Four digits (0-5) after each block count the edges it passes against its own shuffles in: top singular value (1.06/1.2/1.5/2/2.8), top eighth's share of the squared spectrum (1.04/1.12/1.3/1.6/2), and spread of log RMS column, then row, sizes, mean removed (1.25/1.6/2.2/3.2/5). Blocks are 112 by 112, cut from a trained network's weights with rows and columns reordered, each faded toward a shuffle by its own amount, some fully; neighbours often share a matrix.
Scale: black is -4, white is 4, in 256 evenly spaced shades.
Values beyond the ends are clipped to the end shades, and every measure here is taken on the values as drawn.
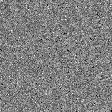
3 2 0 0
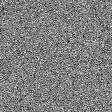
0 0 0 0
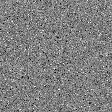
0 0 0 0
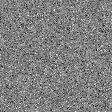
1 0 0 0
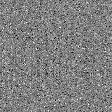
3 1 0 0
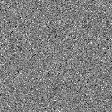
4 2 1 1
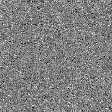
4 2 0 1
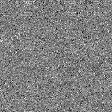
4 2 0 1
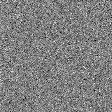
2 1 0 0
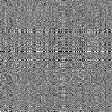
5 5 2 4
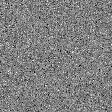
2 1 0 0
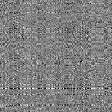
5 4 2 3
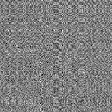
5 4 2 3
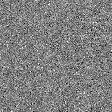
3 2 0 1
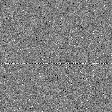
3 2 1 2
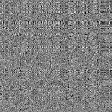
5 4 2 3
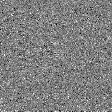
4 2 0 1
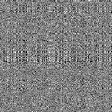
5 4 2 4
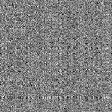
4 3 1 3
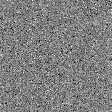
2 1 0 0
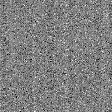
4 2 0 2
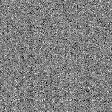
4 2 0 2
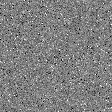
0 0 0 0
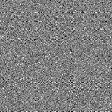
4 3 1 3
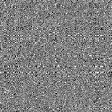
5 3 2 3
